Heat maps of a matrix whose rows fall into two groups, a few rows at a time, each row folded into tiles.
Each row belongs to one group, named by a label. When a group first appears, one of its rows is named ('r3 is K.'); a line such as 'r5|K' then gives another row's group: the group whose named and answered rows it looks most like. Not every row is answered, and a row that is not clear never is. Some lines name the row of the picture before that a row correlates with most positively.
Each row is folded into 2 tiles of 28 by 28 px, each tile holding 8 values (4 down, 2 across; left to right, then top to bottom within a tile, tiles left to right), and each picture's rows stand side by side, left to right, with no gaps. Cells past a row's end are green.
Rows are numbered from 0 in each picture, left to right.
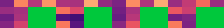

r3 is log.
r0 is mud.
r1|log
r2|mud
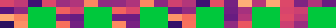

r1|log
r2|log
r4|mud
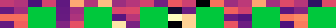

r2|log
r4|log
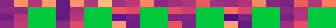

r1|mud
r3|log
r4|log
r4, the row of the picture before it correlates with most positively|4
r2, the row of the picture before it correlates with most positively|4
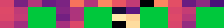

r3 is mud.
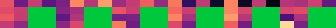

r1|mud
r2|log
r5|log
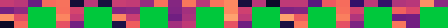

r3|mud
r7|log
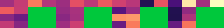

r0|log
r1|mud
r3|mud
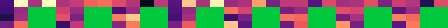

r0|mud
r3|mud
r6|log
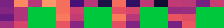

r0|mud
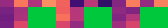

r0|mud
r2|mud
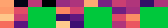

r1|log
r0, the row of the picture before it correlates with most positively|1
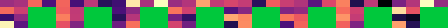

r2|mud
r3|log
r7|log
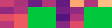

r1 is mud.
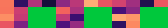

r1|log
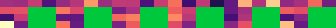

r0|log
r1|log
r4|mud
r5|log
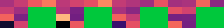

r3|log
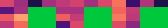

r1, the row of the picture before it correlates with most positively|2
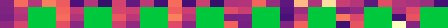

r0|mud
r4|log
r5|mud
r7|log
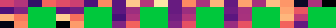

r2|mud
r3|mud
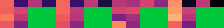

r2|log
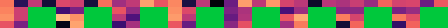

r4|mud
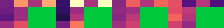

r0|mud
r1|mud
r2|mud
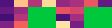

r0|mud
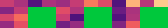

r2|mud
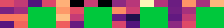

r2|log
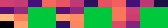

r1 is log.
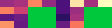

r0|log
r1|mud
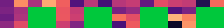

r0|mud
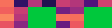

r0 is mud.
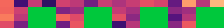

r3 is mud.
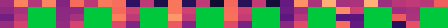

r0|mud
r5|mud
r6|log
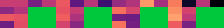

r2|log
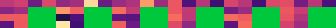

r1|log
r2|log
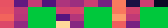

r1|log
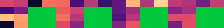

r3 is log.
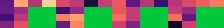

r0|mud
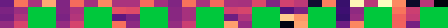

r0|mud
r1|mud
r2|log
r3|mud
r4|log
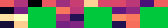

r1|log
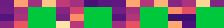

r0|mud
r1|log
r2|mud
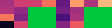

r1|mud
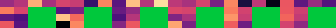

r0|log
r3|log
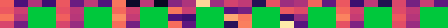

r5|log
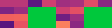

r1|log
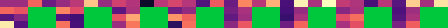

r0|log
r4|mud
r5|mud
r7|mud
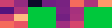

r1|mud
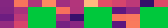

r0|mud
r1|log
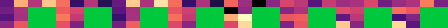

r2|mud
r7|log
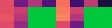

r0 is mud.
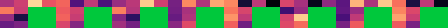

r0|log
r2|log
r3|mud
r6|mud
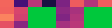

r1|mud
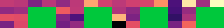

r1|log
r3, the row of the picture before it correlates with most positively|1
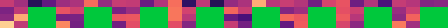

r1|log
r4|log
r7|log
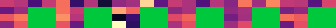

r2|log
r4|mud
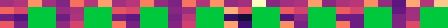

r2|log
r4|log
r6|log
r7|mud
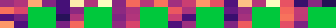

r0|log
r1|mud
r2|mud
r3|log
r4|mud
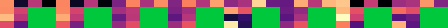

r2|mud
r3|mud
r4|log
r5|mud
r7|log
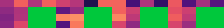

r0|mud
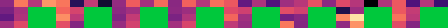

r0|mud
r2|mud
